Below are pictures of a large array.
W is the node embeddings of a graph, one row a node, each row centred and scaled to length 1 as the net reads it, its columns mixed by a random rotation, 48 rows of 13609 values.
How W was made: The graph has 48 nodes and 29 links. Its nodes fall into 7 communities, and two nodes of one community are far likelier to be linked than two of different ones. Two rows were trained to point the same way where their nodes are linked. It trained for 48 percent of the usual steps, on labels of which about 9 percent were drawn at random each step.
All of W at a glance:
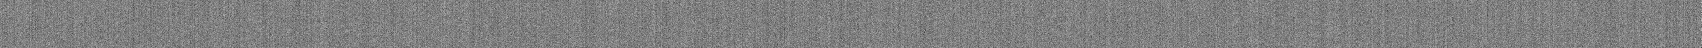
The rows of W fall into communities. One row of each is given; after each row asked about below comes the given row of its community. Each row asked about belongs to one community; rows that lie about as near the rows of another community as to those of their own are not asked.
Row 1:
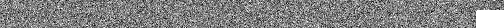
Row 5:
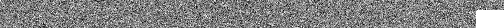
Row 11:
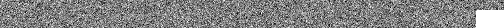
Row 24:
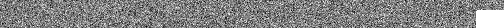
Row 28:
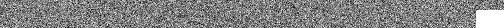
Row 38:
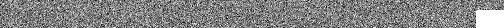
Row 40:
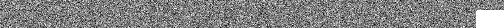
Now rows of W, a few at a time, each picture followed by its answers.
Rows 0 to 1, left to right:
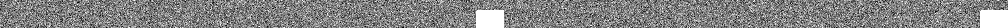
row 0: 40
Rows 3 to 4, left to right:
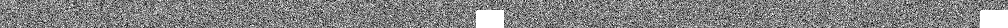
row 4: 11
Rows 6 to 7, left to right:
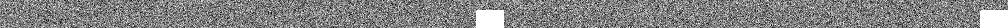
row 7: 38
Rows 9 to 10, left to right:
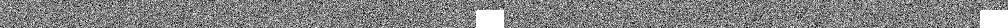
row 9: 1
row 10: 11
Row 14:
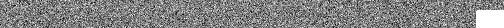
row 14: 38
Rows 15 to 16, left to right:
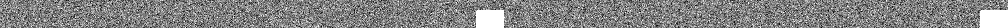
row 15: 1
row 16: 24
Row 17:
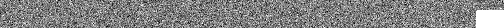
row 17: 28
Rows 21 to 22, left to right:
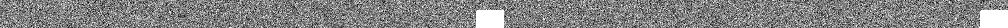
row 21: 28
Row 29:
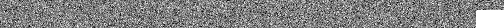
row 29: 24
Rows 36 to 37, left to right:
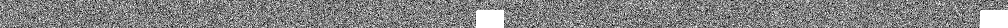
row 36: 28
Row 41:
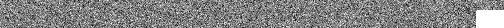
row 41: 11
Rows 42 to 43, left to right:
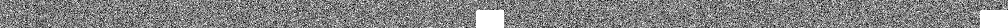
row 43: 5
